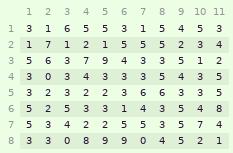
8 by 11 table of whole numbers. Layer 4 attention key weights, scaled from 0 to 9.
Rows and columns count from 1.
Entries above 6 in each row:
0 1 2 0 0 1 1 3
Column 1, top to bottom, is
3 1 5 3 3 5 5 3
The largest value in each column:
5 7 6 8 9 9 6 6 5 7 8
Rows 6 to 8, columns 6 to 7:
1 4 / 5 5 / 9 0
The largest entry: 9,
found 3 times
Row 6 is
5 2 5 3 3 1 4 3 5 4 8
